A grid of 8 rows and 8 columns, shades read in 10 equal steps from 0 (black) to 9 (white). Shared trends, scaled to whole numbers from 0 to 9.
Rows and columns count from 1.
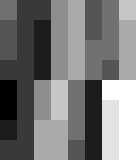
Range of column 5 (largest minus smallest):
3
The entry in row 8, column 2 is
2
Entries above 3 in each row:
5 4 5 4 5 5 5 4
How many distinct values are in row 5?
7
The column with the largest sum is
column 8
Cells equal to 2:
11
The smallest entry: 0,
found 2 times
